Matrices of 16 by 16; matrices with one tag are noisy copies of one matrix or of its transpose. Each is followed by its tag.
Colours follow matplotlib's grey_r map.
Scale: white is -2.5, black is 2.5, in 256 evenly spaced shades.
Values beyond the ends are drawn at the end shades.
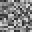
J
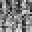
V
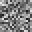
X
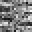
V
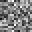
J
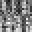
V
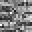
V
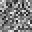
X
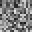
J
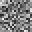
X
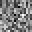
J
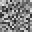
X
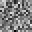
X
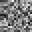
J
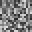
J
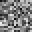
J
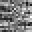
V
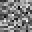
J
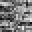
V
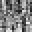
V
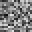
J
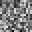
J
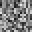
J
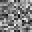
J
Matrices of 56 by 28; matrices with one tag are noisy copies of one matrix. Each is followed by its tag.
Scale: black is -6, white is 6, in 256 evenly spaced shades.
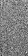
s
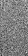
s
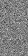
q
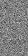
q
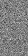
q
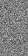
q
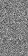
q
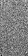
s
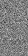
q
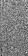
s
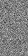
q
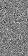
q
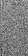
s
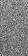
s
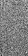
s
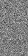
q
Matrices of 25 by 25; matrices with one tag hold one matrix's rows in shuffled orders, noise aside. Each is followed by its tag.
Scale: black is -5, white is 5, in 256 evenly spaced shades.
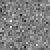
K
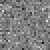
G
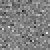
G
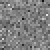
G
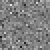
K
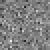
K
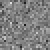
K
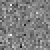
K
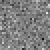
G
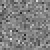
K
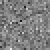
K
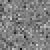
K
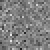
K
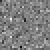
K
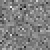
K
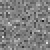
G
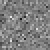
K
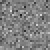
K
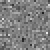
G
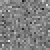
G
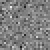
K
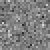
G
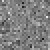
G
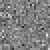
G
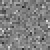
G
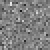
K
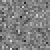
K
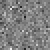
K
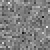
G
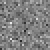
K
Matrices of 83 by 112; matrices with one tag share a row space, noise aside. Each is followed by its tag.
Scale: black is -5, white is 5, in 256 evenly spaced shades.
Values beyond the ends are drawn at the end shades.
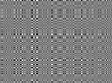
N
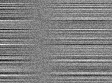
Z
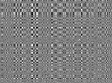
N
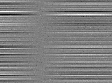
Z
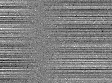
Z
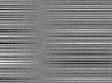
Z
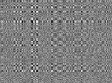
N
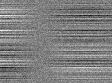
Z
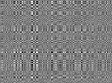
N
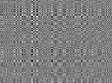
N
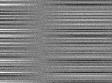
Z
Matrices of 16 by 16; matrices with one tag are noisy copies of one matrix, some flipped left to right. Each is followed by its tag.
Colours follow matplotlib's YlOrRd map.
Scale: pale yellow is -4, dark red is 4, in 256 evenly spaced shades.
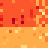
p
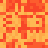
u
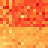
p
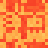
u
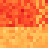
p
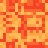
u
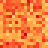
u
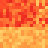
p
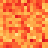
u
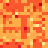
u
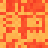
u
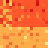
p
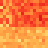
p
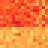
p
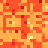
u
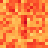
u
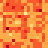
u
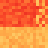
p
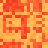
u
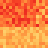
p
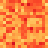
u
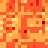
u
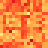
u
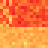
p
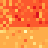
p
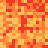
u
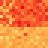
p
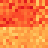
p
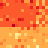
p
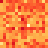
u
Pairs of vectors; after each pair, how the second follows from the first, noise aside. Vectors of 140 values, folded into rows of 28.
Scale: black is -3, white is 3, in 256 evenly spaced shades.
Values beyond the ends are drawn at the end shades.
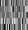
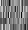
shuffled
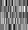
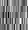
shuffled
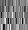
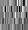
reversed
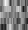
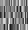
shuffled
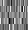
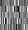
reversed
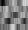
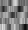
reversed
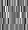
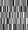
shuffled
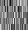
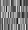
shuffled
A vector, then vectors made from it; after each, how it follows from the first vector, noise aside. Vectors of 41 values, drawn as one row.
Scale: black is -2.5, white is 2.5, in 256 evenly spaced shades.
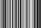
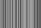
shrunk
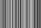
shrunk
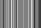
partly zeroed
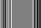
partly zeroed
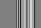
partly zeroed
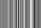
partly zeroed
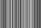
shrunk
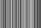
shrunk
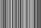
shrunk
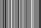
partly zeroed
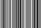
partly zeroed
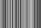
shrunk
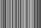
shrunk
